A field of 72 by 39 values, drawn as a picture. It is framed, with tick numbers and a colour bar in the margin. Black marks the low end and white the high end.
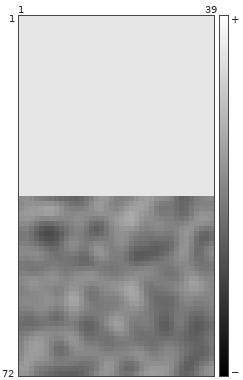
The table splits into 2 rows of 1 panel. Panel 1,1: very high, flat. Panel 2,1: middling, blotchy.
